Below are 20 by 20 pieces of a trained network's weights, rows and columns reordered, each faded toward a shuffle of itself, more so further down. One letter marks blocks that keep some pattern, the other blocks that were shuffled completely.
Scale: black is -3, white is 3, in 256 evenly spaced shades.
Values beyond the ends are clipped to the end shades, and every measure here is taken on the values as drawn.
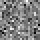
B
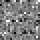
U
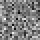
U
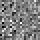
U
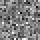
B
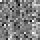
U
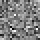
U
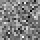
B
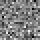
B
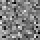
U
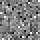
B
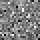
B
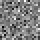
B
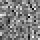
U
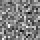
B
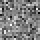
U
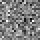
U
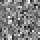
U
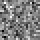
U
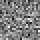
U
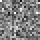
B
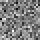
B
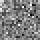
B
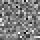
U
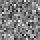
B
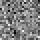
B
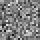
U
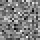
B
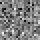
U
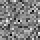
U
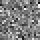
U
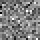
B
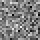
B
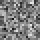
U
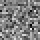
B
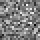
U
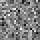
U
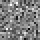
B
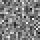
B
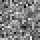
B
